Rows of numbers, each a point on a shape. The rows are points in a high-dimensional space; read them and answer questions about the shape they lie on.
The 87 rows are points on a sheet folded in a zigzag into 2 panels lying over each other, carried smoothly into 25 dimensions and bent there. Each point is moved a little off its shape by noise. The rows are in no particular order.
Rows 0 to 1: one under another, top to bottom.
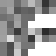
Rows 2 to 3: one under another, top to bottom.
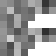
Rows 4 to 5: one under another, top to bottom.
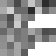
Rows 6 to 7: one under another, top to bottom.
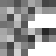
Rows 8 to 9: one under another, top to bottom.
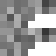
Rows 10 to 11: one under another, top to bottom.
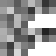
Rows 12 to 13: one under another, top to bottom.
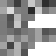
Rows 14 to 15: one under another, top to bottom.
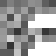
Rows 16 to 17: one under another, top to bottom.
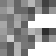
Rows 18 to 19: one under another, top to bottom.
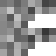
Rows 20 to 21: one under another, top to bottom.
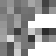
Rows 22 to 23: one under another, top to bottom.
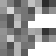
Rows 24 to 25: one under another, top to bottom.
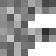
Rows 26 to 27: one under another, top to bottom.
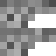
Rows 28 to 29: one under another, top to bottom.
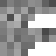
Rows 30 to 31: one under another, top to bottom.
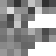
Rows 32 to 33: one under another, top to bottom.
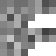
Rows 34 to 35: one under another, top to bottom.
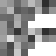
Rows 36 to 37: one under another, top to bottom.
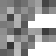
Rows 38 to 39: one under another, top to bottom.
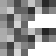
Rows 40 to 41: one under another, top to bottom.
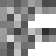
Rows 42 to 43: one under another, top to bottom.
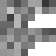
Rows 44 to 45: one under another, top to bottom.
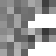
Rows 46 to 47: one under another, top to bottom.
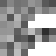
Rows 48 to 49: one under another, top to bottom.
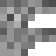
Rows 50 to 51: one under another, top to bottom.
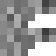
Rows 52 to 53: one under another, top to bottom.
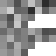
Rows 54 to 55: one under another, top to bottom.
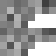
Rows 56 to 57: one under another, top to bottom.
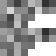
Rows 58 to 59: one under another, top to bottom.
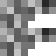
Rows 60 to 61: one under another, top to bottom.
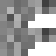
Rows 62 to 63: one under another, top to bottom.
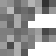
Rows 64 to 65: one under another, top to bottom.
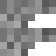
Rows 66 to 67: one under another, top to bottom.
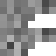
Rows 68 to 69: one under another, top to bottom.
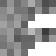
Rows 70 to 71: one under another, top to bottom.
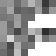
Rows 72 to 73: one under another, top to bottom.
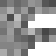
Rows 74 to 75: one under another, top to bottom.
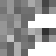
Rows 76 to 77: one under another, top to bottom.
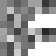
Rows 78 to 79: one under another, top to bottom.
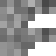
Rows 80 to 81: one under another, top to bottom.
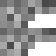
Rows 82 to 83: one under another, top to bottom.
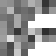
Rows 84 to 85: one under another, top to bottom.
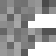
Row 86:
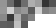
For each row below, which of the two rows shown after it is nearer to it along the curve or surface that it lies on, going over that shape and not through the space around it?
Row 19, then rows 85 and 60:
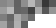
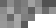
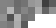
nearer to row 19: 85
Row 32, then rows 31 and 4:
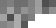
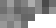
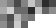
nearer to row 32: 31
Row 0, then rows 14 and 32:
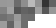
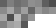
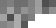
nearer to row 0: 32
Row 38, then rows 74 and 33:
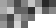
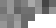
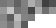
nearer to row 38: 33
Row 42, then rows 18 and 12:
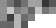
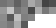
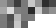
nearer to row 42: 12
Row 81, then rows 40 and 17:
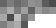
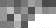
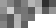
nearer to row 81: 40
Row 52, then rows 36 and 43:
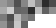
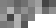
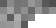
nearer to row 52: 43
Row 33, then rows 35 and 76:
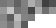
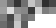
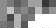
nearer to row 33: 35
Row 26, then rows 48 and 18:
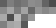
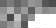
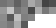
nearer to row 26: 48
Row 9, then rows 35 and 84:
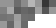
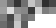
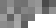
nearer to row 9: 84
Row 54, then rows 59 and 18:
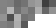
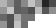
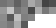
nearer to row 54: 59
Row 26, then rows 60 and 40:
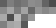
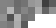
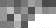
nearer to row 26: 40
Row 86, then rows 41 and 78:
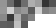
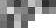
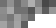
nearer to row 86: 41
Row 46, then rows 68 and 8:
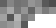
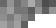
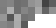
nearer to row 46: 68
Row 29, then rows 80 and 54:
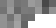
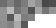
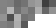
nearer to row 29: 54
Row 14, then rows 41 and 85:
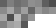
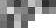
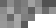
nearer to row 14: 85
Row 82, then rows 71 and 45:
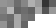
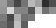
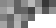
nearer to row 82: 71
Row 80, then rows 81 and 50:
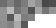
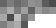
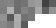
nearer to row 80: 81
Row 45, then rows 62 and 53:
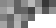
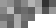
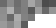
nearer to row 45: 53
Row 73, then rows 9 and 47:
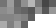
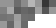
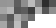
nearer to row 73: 47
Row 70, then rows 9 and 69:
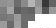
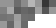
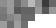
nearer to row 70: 9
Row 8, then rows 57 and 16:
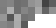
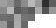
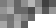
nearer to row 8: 57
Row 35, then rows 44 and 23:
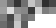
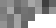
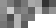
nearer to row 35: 23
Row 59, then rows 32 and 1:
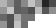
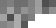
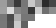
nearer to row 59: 1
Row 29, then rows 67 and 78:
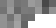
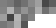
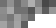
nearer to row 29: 67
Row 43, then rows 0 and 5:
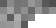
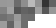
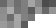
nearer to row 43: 5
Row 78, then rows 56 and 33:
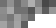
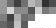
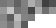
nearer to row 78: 33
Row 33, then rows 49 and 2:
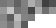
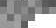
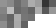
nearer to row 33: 49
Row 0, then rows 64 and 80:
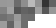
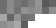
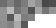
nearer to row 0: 64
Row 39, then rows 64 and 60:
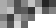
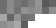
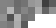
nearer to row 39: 60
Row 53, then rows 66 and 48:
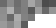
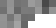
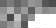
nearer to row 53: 48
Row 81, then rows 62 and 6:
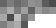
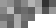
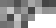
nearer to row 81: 6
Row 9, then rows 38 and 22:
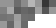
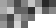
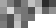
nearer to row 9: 22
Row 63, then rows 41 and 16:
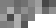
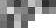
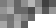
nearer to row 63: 41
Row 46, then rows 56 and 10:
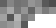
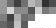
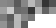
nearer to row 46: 10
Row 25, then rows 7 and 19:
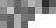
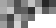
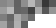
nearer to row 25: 7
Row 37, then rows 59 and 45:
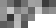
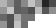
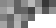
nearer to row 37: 59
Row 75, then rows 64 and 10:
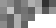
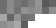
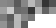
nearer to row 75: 64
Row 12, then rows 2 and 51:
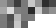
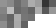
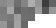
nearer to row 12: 2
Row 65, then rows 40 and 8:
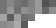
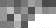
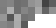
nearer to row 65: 8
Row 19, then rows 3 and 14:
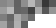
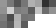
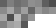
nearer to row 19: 14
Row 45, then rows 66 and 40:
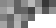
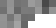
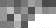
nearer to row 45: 40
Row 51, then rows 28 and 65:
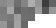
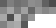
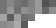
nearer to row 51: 65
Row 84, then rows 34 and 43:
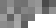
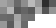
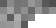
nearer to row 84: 34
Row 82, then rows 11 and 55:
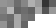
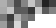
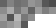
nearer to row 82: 11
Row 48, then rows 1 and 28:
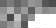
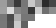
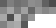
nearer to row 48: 28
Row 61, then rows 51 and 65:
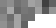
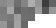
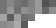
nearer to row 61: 51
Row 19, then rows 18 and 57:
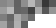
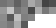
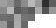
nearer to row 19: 18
